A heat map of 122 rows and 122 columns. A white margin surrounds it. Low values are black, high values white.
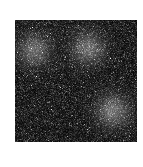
Slope: none. Average level on the scale: 20%. Bumps: three. Histogram: skewed, a long tail of high values.
